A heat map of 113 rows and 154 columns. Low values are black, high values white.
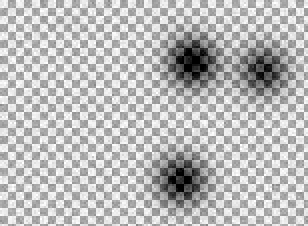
Dips: three. Mirror symmetry: none. Odd rows or columns: none. Lone odd cells: none.
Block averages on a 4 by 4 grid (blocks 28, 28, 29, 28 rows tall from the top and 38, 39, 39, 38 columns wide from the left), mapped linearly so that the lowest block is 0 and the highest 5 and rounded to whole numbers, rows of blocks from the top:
5 5 2 4
5 5 0 0
5 5 3 5
5 5 0 5
